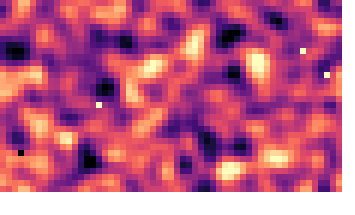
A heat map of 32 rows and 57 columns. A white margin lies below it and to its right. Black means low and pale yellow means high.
Lone odd cells: 4, 3 higher and 1 lower than their neighbours. Histogram: bell-shaped. Mirror symmetry: none. Grain: blotchy. Average level on the scale: 50%.
